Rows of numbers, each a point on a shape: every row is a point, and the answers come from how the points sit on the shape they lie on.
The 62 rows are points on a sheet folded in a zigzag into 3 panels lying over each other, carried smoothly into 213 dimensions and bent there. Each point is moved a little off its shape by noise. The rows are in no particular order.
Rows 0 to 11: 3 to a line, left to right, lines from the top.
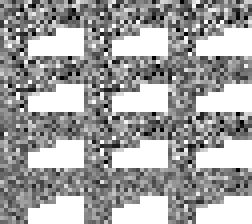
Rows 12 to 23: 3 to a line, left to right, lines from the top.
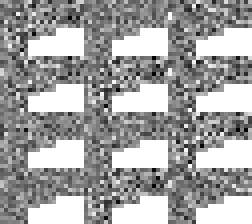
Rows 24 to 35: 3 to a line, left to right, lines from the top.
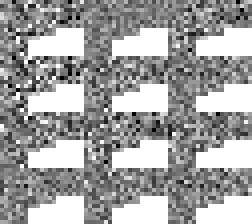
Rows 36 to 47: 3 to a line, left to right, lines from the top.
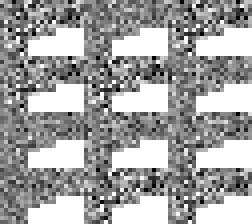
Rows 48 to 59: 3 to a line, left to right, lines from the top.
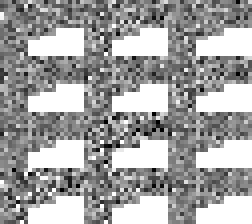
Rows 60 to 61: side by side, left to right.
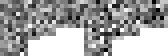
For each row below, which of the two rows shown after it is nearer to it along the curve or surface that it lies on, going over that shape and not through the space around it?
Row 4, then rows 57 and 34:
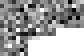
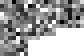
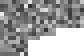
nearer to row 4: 57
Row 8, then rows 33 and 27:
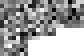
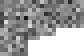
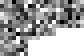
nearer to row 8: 27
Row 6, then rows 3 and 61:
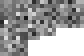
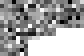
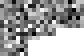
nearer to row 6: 61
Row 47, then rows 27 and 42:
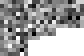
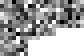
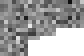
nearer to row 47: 27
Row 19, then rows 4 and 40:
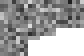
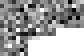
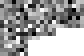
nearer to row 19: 4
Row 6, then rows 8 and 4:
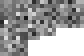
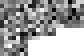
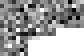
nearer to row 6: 8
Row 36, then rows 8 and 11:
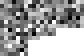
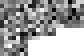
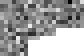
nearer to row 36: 8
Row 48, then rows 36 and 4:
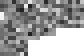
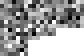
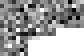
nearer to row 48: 4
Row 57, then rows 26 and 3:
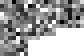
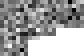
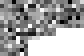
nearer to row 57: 3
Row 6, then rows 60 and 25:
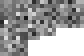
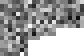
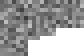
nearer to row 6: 60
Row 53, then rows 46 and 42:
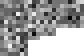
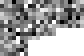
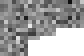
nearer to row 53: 46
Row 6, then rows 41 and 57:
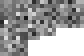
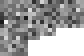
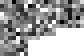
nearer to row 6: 41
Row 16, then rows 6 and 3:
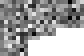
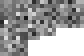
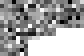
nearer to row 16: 6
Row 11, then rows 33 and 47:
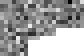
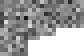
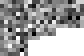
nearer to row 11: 33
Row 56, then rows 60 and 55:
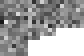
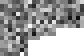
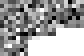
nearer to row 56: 60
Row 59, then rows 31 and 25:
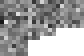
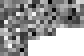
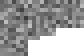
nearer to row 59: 31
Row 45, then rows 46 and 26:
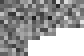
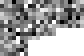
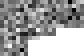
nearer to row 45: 46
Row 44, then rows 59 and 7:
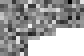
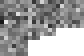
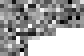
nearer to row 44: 7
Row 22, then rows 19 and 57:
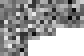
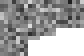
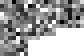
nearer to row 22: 57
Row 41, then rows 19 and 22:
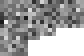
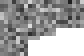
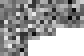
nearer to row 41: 22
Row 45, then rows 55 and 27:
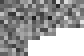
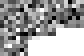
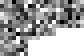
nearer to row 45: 27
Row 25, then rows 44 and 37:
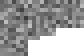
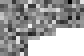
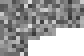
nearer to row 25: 44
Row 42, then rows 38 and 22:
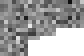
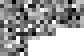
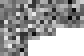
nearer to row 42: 38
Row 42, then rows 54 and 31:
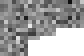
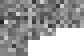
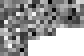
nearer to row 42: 54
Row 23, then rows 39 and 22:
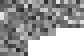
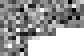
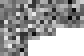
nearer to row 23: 39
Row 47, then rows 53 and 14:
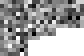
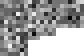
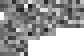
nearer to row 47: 53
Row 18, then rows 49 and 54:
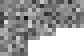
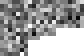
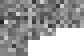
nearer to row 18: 54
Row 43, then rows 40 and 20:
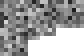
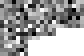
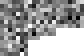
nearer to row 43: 40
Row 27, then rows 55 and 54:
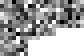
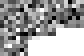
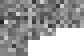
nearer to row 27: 55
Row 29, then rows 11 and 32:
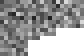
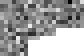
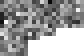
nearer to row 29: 32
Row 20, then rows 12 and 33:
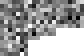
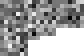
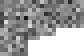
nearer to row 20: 12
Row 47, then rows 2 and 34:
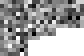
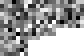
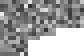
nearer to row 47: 2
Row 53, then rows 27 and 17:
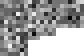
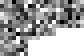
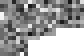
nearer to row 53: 27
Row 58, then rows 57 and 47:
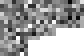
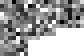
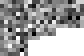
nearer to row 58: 57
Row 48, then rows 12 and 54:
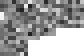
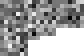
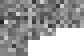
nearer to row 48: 54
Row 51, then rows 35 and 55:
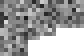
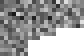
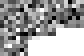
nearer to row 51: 55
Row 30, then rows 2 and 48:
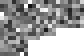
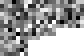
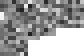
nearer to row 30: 48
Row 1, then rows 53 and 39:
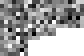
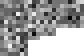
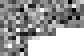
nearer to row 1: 53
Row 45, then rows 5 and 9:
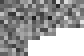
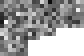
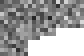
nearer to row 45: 9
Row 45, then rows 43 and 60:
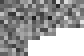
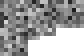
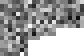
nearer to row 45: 60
